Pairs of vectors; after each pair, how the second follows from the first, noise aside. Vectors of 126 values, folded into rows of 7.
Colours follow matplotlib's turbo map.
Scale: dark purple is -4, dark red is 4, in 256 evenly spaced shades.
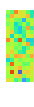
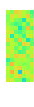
shrunk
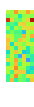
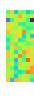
negated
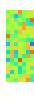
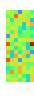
negated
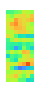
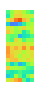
wrapped around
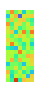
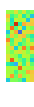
wrapped around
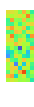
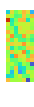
wrapped around
